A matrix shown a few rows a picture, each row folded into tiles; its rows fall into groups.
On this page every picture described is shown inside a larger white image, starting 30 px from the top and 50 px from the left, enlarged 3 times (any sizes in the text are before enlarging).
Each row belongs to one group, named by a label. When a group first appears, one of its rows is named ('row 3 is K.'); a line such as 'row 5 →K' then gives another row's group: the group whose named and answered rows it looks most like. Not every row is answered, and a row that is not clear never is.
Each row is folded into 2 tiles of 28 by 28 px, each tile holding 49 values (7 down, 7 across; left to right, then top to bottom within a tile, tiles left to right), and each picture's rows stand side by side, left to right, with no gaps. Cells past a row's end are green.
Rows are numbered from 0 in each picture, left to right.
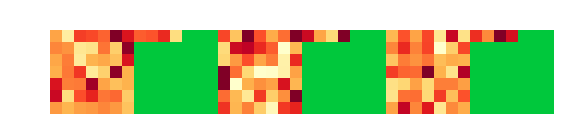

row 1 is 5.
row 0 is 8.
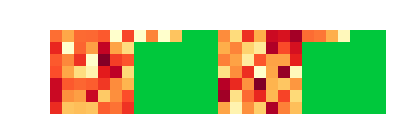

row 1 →8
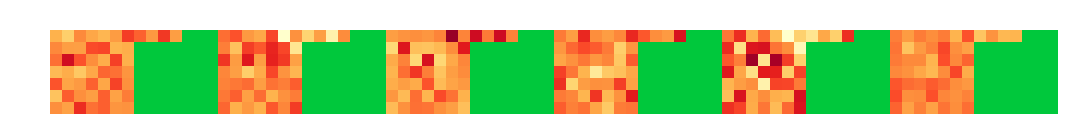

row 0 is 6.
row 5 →8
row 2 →8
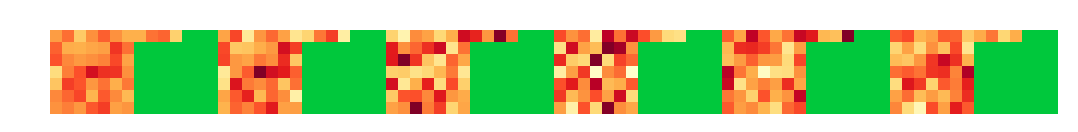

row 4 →5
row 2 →6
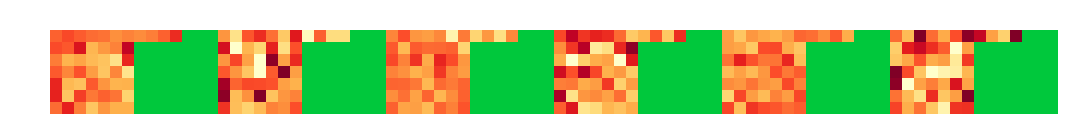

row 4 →6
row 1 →8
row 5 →5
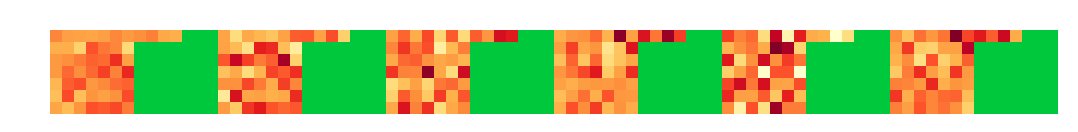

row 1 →6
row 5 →8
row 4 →8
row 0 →6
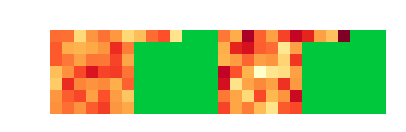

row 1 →5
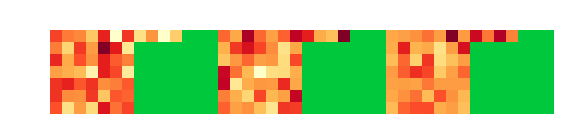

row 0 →8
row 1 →5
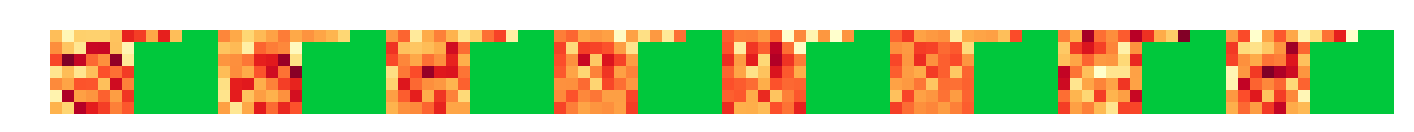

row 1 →6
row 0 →6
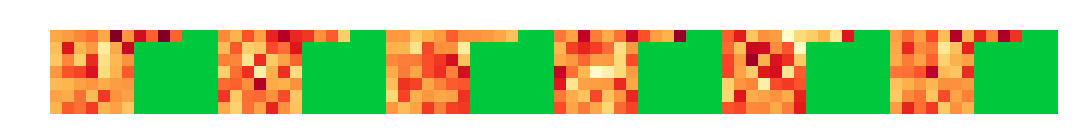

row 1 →8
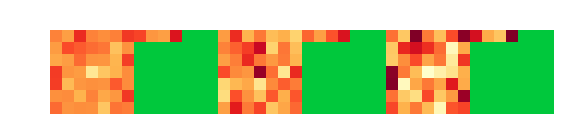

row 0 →5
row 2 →5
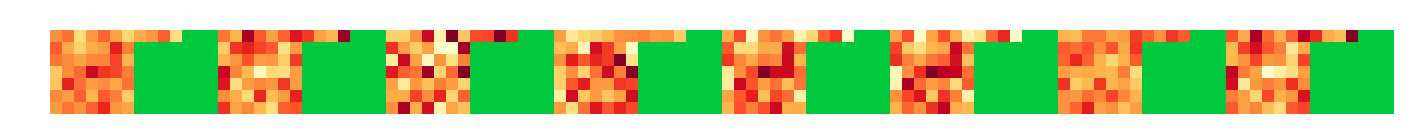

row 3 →6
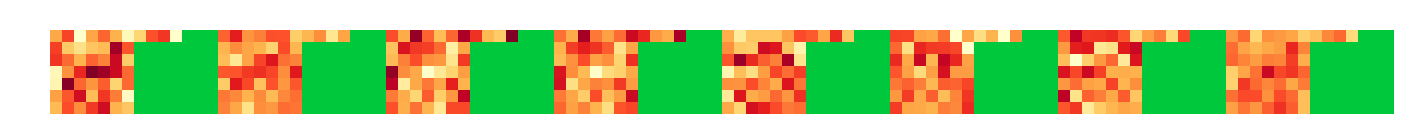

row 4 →6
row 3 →5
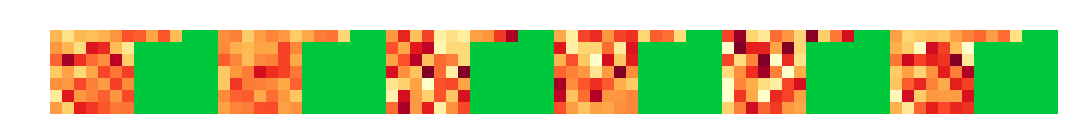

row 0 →6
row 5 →6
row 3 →8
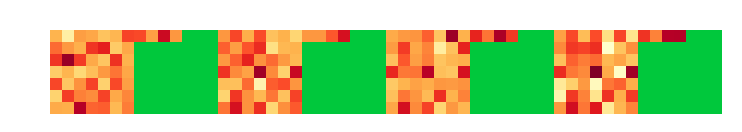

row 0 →6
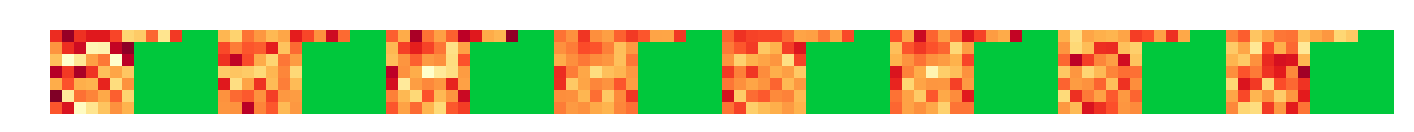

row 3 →5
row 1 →6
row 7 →6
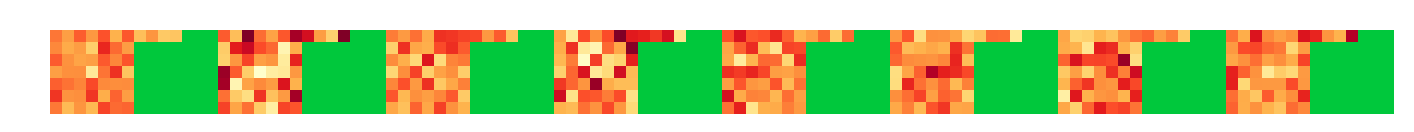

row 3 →8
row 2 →8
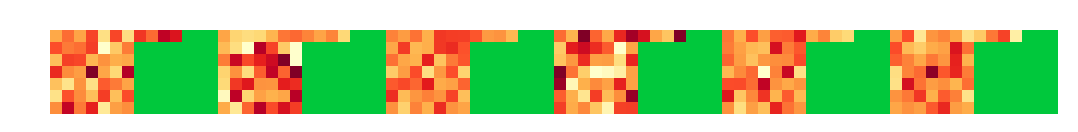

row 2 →8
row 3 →5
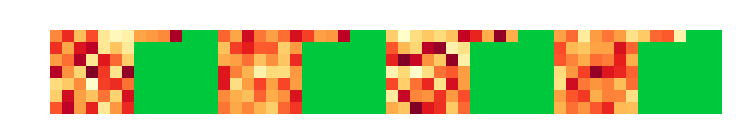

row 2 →6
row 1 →5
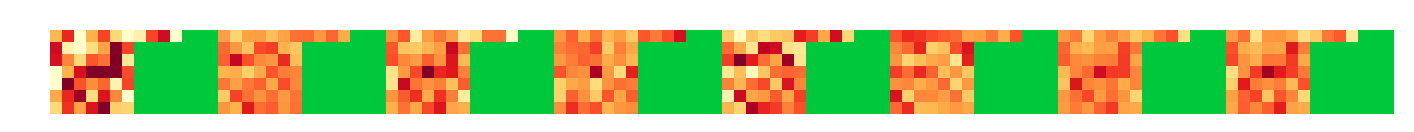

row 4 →6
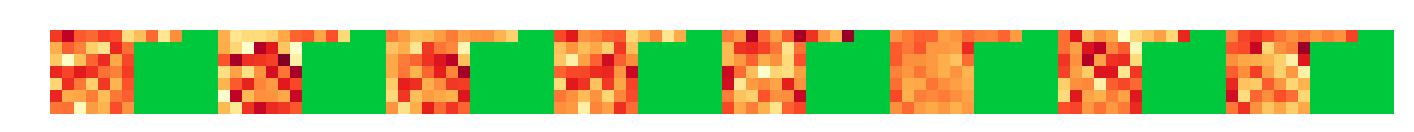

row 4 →5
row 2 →6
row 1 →6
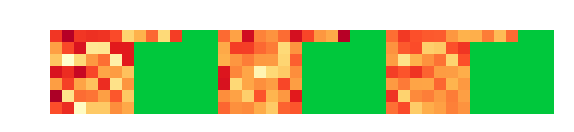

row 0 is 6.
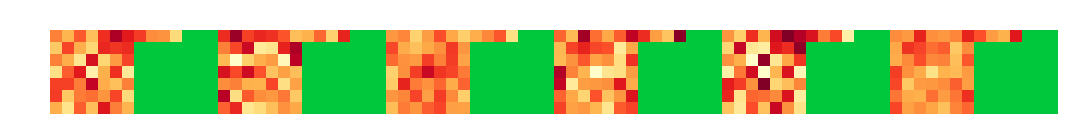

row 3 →5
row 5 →5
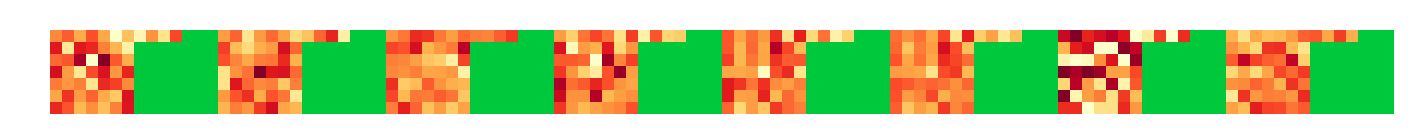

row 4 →8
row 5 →8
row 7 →6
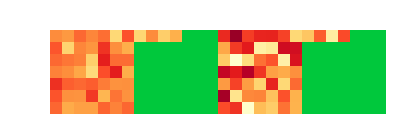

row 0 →8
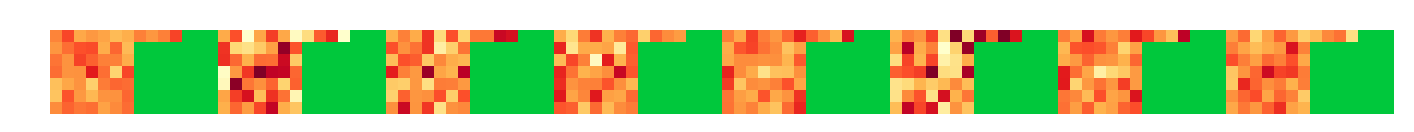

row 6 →5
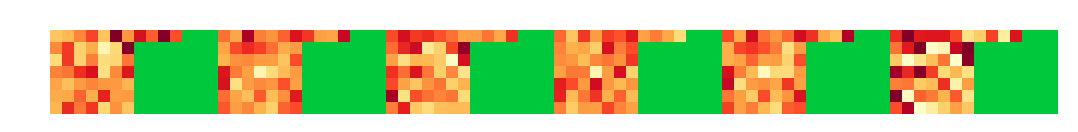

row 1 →5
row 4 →5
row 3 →8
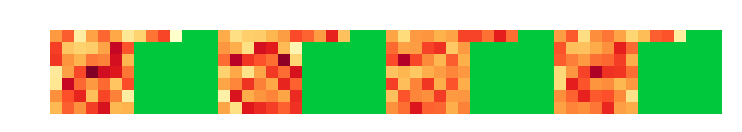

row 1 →6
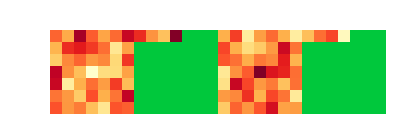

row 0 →5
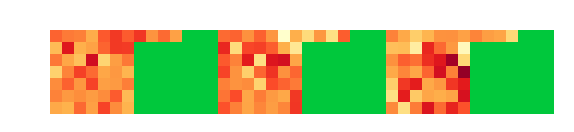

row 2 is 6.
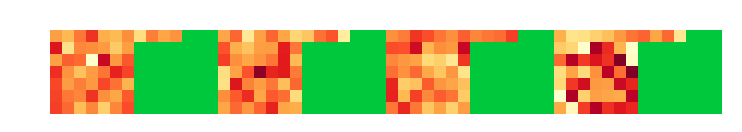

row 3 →6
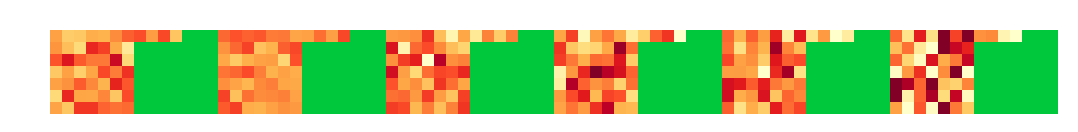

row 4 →8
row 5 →8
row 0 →6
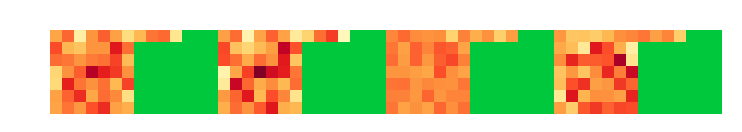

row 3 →6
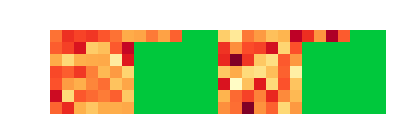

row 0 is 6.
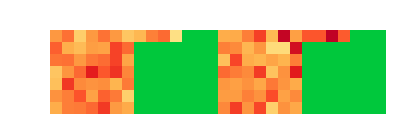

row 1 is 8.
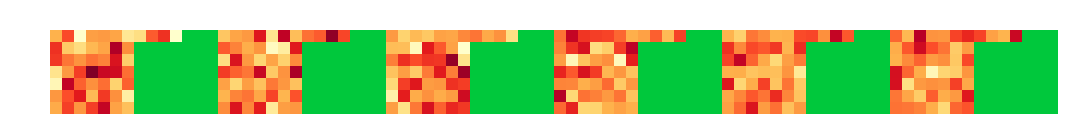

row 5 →5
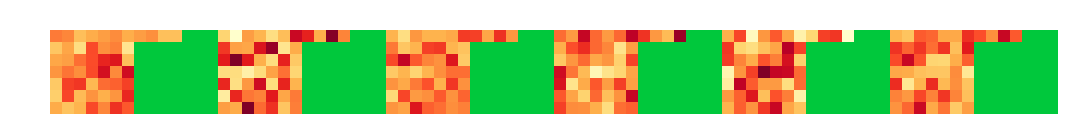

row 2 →6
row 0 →6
